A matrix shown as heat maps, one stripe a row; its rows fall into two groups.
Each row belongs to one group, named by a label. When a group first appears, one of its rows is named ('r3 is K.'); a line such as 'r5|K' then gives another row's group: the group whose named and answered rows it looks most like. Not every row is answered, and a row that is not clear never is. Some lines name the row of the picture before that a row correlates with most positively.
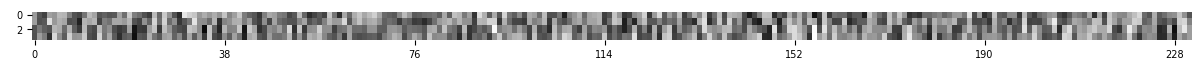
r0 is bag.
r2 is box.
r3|box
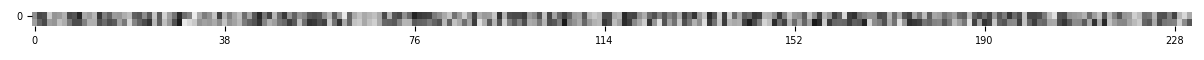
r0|bag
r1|bag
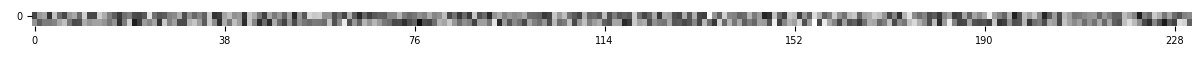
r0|box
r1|bag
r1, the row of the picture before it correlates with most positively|0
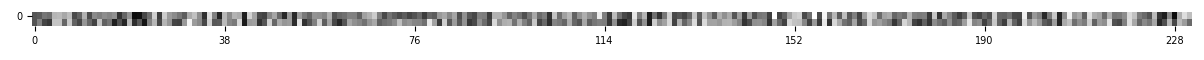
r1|box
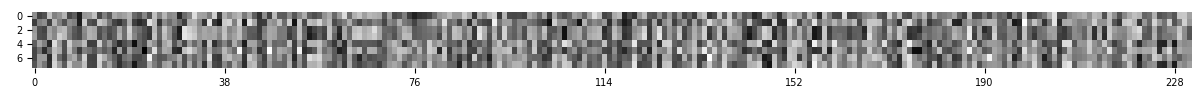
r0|bag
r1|box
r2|bag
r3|bag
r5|box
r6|box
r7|box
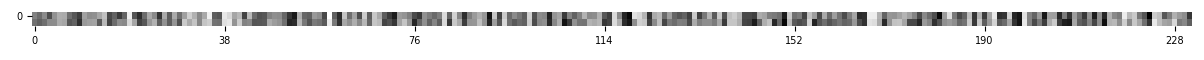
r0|bag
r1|bag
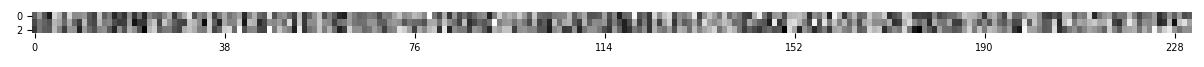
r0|box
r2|box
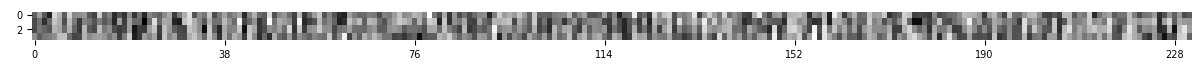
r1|box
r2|box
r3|bag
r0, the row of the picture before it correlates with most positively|0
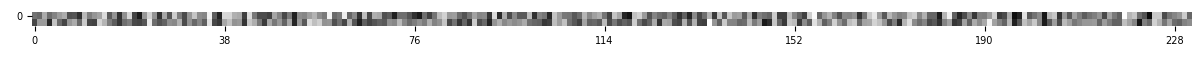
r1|box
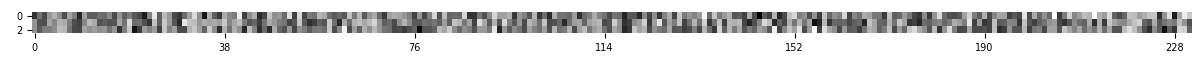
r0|box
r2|bag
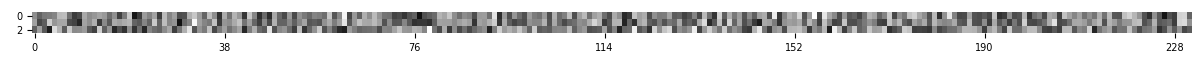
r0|bag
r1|bag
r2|box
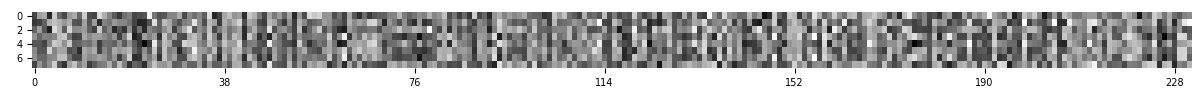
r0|box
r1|bag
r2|box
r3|bag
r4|bag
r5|bag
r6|bag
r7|box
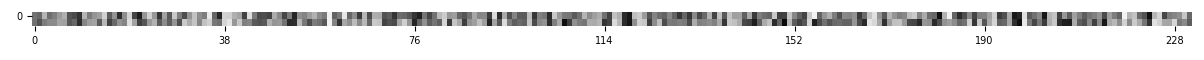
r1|bag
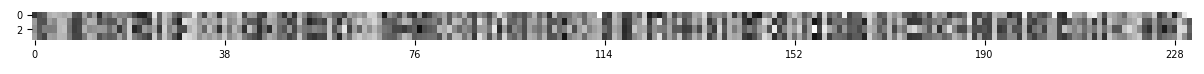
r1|bag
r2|bag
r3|bag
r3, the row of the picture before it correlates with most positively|1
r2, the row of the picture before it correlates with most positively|0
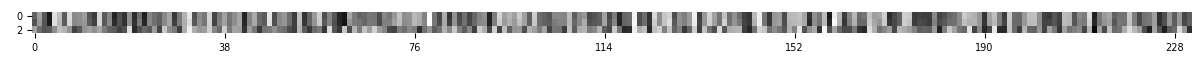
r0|box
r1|box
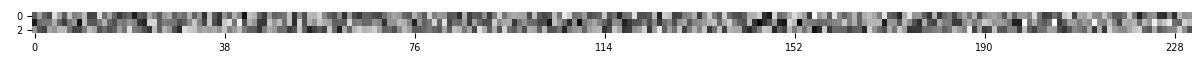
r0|box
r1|box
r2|bag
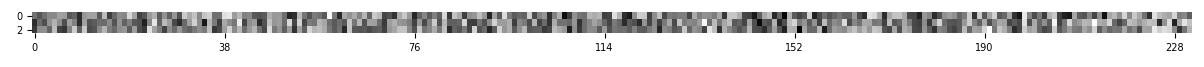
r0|bag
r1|box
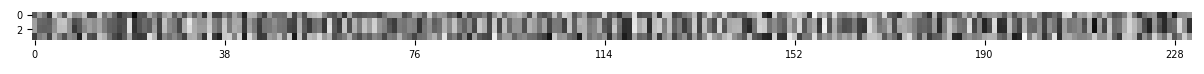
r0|box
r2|bag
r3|box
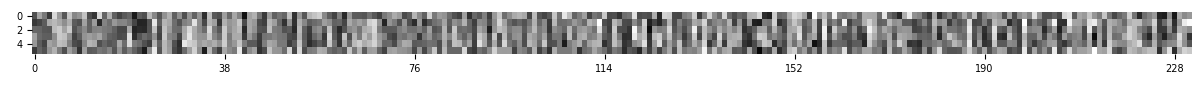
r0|box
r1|bag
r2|bag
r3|bag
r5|box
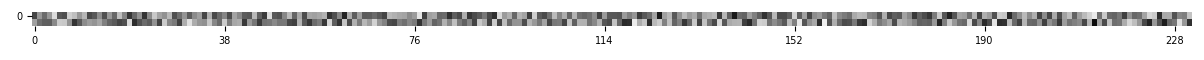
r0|box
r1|bag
